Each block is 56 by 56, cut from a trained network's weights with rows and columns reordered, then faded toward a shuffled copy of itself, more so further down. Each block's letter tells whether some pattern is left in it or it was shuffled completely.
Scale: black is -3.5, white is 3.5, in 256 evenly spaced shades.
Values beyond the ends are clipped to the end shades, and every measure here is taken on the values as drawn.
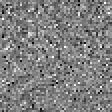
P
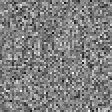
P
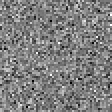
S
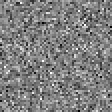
S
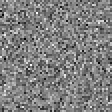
P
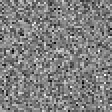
P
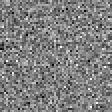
P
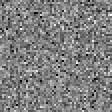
P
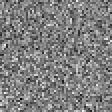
S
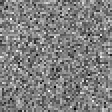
S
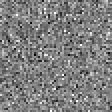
P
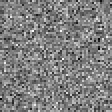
P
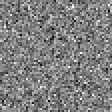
S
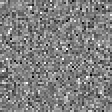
P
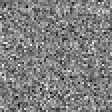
S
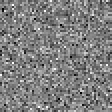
S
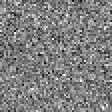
P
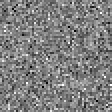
S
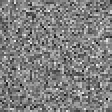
P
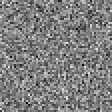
S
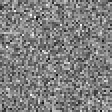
P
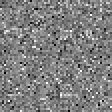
P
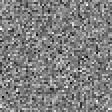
S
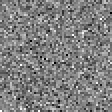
S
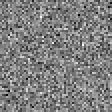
P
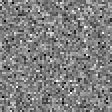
S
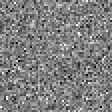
P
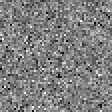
S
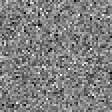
S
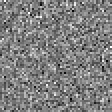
S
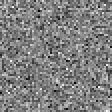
P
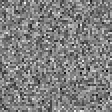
S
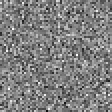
P
